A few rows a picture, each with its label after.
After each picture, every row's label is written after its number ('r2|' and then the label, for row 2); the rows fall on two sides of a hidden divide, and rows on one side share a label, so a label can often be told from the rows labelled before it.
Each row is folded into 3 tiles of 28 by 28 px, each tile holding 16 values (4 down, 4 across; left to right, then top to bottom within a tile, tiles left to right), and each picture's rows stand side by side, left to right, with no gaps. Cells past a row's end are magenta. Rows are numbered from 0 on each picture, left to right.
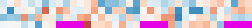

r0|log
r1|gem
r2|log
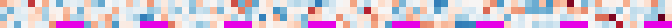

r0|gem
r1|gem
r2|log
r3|log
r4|gem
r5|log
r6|log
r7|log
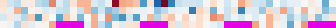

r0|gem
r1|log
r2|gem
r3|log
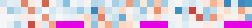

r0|gem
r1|gem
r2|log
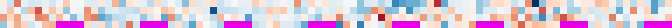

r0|gem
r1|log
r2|gem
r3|gem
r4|gem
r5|gem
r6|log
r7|log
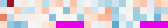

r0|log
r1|log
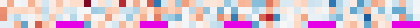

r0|gem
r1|log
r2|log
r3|gem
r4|gem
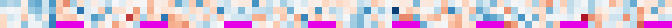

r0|log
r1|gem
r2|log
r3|log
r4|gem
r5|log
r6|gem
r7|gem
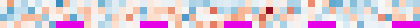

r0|log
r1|gem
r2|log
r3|gem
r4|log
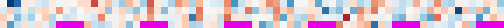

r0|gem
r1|gem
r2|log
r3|gem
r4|log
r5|log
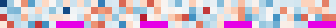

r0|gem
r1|log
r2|gem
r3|gem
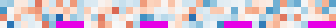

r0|gem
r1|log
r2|log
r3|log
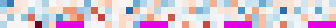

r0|gem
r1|gem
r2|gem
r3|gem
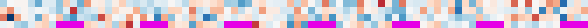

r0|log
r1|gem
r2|log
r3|log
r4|gem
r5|log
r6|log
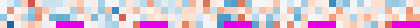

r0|gem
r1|gem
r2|gem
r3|gem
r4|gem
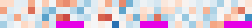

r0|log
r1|log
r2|log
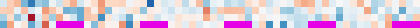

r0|log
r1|gem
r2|gem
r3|log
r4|gem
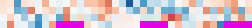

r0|gem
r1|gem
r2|gem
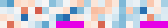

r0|gem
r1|log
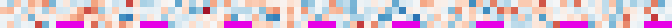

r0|gem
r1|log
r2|gem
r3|gem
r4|log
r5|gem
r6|gem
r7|gem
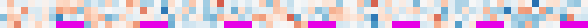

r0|log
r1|gem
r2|log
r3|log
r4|log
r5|log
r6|gem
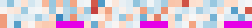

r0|gem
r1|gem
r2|log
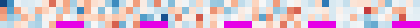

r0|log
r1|log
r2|log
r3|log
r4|gem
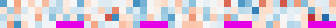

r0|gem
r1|gem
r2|log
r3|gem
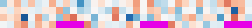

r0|gem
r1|log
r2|log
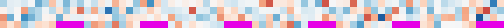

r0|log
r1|gem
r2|gem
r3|gem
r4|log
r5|log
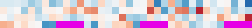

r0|log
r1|log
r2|gem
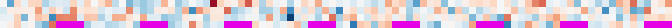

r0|gem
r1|log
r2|gem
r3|log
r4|gem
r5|gem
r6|gem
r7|gem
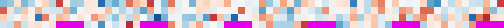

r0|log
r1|log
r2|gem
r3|log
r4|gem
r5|gem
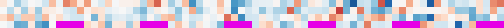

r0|log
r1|gem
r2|log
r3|gem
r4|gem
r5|log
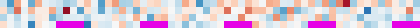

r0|gem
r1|gem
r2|log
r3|gem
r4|log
